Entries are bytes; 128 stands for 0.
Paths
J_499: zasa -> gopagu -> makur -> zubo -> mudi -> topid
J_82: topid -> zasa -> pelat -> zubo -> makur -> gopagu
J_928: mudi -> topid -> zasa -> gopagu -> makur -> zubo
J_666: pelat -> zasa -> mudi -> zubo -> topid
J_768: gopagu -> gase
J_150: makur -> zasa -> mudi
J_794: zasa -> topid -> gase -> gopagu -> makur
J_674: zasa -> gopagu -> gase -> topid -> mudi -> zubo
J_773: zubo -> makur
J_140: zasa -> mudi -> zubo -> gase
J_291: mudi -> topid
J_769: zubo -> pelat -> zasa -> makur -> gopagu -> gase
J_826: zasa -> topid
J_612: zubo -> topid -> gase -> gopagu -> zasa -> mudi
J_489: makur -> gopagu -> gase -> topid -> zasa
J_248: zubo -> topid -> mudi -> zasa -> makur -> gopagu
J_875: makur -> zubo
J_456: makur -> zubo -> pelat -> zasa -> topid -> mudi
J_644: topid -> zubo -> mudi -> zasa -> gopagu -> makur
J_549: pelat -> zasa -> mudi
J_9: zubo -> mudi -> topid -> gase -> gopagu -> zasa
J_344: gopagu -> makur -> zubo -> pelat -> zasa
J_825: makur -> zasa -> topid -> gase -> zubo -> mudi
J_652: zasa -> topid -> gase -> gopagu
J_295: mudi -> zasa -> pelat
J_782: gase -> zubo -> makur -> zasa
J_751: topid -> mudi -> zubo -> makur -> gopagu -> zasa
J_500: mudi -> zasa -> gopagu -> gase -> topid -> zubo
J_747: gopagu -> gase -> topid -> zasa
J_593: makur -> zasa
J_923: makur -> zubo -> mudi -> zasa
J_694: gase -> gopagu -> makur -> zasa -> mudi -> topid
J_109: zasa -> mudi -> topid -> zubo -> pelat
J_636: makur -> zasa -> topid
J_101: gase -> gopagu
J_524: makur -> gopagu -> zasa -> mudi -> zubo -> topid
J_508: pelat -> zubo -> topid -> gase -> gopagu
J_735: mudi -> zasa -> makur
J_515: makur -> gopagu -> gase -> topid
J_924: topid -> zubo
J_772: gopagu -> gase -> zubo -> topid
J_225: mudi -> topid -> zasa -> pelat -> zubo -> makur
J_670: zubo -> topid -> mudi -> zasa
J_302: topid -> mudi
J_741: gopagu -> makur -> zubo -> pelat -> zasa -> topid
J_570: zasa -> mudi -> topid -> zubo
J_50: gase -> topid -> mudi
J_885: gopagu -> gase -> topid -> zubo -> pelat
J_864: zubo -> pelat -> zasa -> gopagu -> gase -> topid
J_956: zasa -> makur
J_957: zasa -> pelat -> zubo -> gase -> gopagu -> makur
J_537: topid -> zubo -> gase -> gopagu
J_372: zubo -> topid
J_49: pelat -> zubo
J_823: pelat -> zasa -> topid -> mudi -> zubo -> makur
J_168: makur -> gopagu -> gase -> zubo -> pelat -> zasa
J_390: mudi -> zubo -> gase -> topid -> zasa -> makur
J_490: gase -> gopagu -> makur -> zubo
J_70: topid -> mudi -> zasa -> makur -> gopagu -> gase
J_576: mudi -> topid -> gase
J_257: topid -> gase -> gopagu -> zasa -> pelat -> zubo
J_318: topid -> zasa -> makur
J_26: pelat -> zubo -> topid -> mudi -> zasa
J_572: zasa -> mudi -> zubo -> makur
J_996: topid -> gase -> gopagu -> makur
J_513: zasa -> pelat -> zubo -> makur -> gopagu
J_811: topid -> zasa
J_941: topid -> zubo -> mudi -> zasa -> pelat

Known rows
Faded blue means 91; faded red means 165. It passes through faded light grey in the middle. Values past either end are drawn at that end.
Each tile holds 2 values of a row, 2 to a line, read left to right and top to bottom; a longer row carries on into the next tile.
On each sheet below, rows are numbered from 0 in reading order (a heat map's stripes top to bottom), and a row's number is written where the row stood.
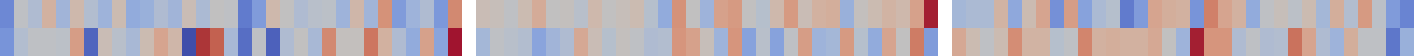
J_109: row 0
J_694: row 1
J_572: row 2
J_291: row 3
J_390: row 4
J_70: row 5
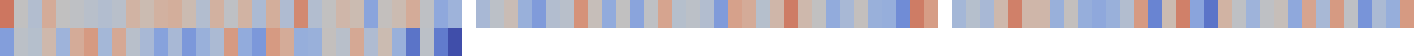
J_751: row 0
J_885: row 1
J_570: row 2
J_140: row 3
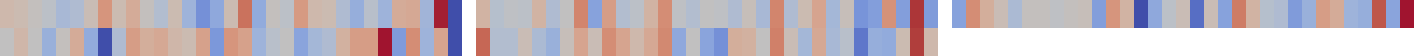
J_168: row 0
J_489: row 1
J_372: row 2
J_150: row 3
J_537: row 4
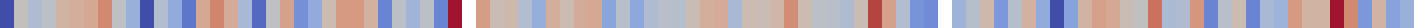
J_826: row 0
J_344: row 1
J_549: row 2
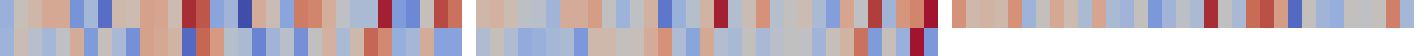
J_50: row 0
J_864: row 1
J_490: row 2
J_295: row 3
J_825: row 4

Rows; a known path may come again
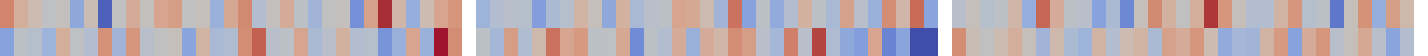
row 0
J_612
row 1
J_390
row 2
J_794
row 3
J_515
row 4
J_768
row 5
J_928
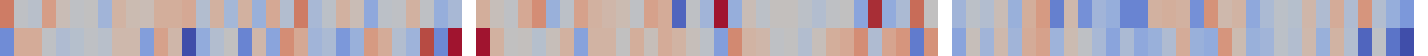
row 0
J_751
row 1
J_257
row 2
J_572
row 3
J_372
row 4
J_248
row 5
J_140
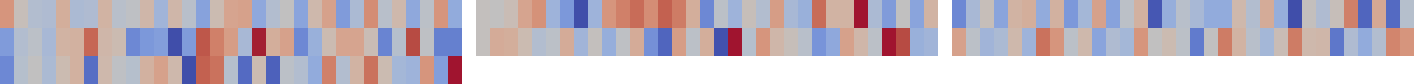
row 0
J_500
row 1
J_302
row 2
J_49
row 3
J_956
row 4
J_773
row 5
J_652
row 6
J_291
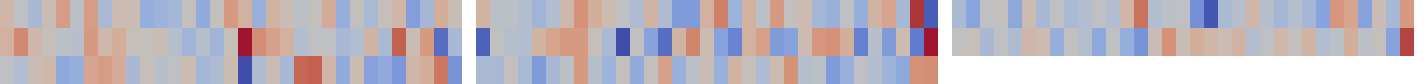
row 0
J_674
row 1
J_168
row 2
J_26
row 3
J_769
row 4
J_826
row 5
J_499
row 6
J_782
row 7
J_885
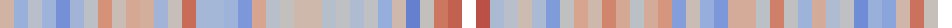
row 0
J_508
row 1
J_537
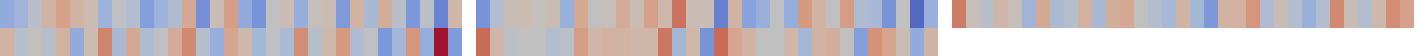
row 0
J_570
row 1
J_576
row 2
J_9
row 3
J_489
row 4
J_82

